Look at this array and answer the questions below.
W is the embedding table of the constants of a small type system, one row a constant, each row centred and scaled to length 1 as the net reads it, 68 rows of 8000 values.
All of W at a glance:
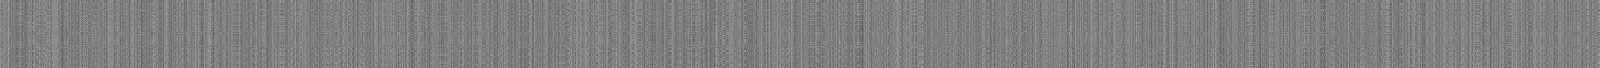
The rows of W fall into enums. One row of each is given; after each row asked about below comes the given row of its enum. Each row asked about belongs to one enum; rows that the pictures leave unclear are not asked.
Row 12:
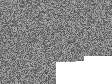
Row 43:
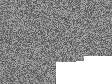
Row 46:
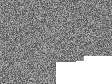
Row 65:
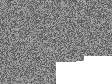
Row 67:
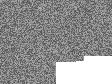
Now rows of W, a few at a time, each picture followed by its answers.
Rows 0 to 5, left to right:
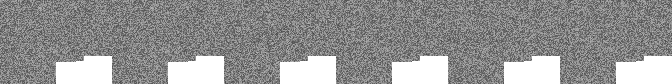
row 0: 67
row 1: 67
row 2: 12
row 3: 65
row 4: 43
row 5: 65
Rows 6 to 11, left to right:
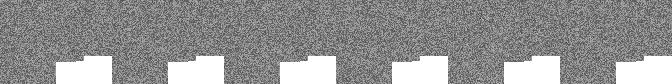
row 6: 67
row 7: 65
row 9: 43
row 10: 46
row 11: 65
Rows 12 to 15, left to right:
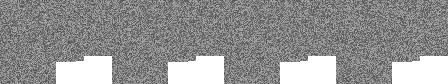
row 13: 65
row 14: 65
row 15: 43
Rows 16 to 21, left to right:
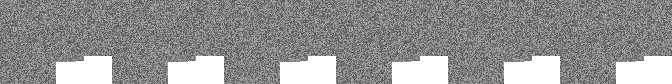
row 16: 12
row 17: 67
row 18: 65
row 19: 12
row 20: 65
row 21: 12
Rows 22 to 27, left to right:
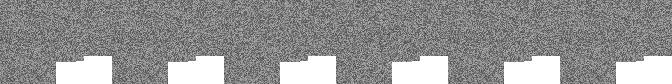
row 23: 43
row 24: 65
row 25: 12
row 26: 43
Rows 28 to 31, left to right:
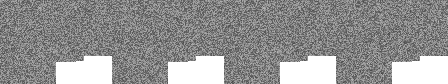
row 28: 67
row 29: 43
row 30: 67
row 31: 12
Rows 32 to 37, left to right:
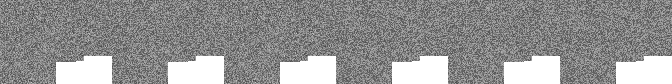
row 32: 46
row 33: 67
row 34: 46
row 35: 43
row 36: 67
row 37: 43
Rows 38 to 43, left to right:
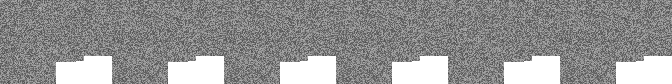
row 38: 67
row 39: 43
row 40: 43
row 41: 43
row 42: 65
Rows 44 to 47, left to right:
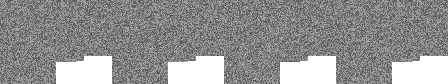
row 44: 65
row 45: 12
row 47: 65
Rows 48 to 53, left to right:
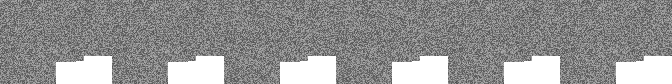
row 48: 67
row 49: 67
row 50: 43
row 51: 43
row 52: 67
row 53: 67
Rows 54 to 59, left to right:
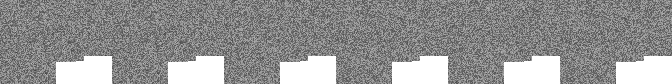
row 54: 12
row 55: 12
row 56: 65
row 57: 43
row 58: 67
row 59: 43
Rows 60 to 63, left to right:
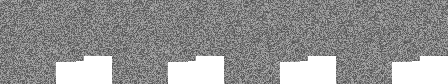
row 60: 67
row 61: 67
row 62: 12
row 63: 12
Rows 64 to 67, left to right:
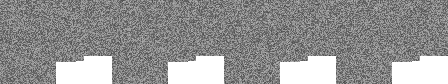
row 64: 43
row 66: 12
